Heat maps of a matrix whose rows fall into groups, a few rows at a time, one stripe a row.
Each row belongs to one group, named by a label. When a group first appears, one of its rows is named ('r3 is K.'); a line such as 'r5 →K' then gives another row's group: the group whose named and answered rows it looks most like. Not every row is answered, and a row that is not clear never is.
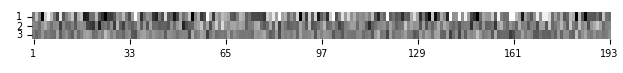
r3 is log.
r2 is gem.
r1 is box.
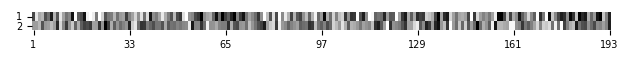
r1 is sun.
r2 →box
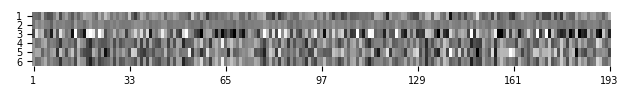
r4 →gem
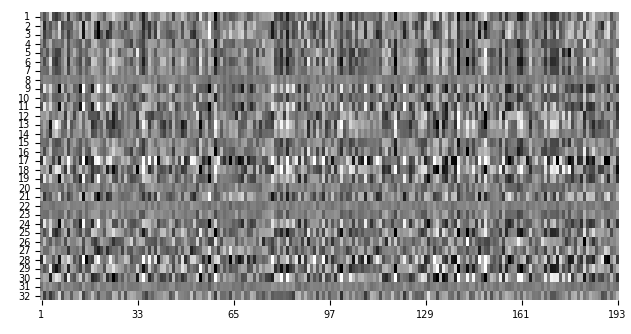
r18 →box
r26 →box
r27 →gem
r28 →sun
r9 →sun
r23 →log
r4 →log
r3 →gem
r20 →log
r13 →box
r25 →log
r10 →log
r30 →box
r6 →log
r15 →log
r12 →box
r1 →log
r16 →log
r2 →gem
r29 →log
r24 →sun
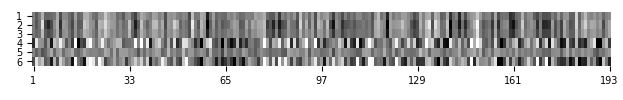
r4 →sun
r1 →log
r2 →log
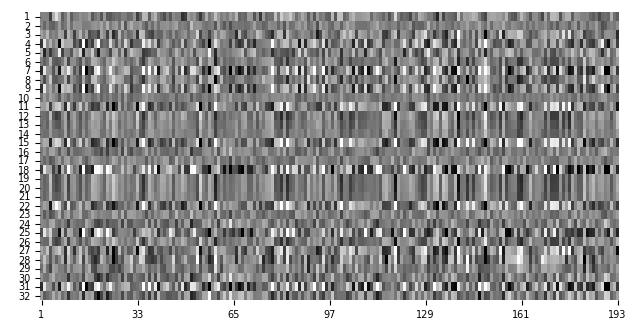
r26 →log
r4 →sun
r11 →box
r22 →box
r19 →log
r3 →box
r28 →box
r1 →box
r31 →sun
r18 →sun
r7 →sun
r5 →gem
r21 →log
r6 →log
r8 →log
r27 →box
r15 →box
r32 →gem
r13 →log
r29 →box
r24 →gem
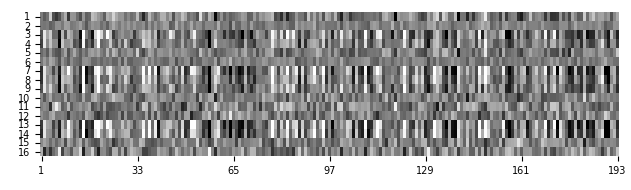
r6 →gem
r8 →sun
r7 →sun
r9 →sun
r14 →sun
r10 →log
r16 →gem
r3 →sun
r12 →gem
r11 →box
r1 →log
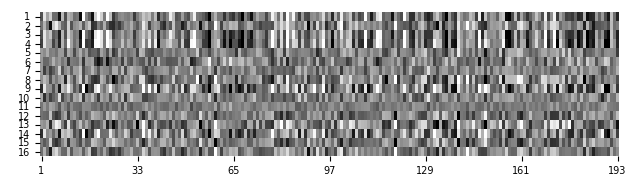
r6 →gem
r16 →box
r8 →box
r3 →sun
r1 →sun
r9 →sun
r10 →gem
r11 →gem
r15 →log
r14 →sun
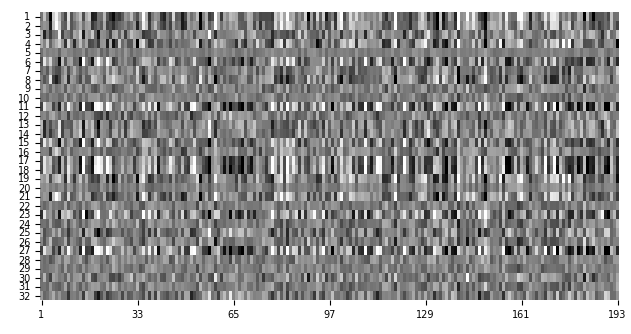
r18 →sun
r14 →gem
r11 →sun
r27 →sun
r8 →log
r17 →sun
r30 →box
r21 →box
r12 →gem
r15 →sun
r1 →box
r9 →box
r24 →log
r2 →box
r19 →box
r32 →gem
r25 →gem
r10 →log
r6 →sun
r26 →log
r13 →gem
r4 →box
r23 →sun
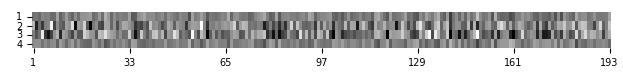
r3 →log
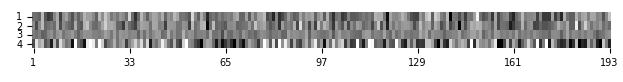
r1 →log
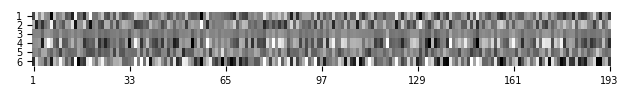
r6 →sun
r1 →sun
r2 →gem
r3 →box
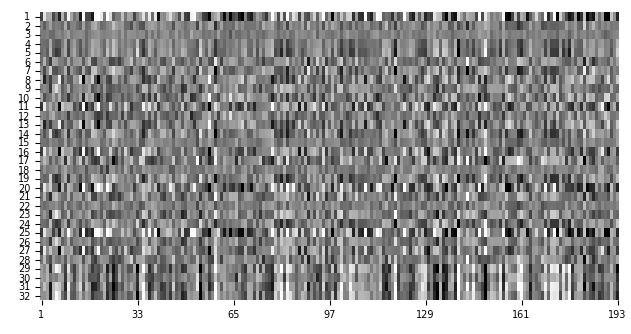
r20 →sun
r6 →box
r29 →box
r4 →log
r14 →log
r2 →log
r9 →box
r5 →log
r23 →box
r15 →log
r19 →log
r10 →gem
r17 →box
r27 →sun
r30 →box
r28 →box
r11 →sun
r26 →box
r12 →gem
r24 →log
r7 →log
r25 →sun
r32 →box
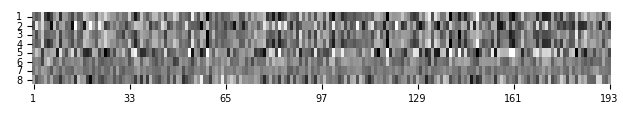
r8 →gem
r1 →log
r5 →box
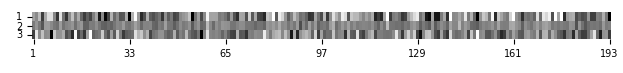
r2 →box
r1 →box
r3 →sun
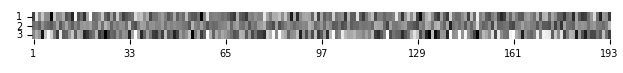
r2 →log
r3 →box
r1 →sun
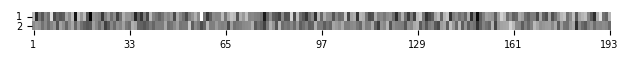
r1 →gem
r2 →box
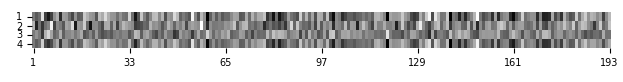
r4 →log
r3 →box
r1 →log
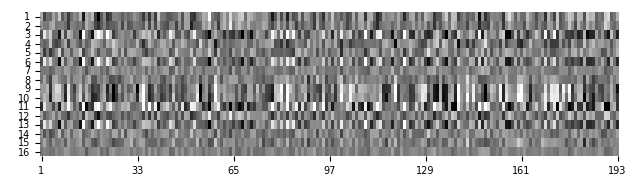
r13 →sun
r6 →sun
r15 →box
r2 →gem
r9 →box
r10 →box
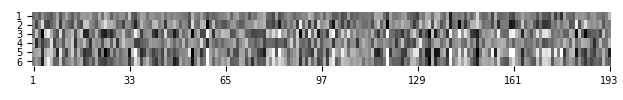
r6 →box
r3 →box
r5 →box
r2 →log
